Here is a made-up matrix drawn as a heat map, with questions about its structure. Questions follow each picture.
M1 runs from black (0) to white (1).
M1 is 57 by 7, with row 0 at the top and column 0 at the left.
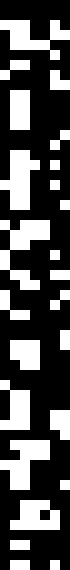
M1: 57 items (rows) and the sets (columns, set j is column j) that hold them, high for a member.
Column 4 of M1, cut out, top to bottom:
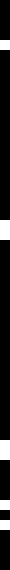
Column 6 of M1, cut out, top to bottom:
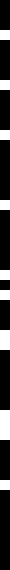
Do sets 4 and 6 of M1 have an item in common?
no
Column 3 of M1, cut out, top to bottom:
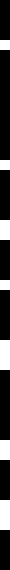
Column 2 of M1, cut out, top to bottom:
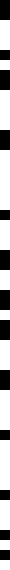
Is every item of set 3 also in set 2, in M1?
yes
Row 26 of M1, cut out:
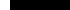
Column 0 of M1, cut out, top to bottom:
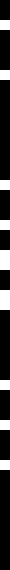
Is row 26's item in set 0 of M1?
yes
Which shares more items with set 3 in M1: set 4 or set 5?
set 4
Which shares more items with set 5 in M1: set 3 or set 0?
set 0
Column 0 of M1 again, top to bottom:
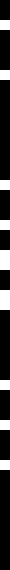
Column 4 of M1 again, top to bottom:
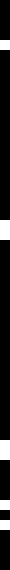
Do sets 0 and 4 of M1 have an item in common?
yes
